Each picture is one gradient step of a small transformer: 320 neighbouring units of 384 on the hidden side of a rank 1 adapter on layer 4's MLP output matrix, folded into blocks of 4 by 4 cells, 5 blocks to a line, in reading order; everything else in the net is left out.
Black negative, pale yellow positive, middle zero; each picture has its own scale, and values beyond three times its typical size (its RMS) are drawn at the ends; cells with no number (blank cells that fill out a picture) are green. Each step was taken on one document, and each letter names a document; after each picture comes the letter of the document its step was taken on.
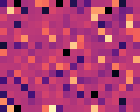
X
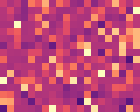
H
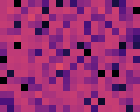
H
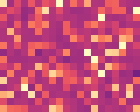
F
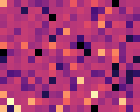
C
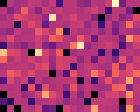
C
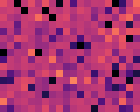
C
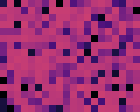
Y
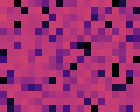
Y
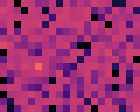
C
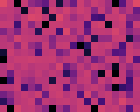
Y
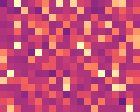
H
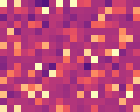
F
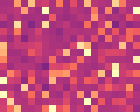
X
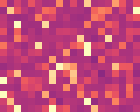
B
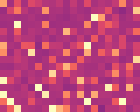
B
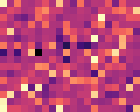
F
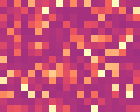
F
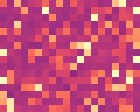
C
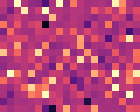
X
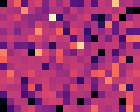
Y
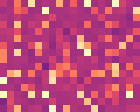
X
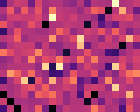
X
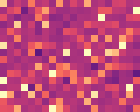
F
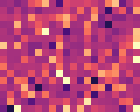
H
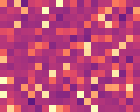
Y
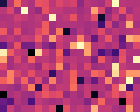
C
